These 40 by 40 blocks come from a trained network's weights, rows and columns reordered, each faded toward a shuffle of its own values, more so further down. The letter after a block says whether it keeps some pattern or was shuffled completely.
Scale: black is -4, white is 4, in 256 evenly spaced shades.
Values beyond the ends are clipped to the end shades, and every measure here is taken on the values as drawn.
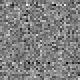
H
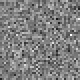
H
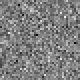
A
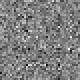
H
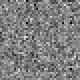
H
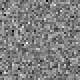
A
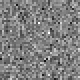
H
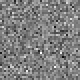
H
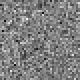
A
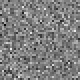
A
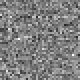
H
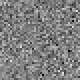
A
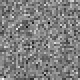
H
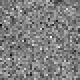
A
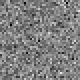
A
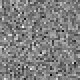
A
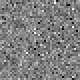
A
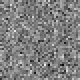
H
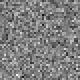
A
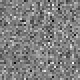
H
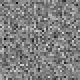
H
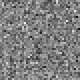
A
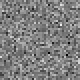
A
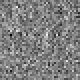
H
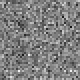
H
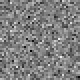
A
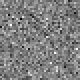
A
